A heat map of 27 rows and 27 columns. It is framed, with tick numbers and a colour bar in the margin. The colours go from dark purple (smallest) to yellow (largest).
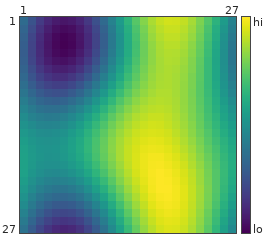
Lone odd cells: none. Average level on the scale: 60%. Ninth with the lowest average: top left.
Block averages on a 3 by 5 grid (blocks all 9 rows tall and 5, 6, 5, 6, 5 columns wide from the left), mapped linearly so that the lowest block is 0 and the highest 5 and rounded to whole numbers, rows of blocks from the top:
00343 | 22453 | 12453
